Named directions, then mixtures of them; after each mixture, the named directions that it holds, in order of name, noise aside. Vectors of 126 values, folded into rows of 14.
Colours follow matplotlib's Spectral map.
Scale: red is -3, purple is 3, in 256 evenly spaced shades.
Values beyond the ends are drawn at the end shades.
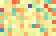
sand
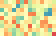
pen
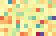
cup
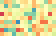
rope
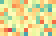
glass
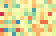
rope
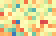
pen, rope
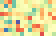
cup, rope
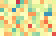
pen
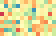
rope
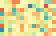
sand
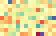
cup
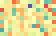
sand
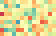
rope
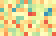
pen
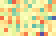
cup, sand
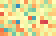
pen, rope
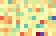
cup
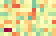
glass, rope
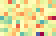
cup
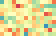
glass, pen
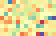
cup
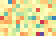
cup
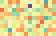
rope, sand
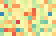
rope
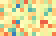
pen, rope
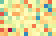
glass, sand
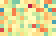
sand
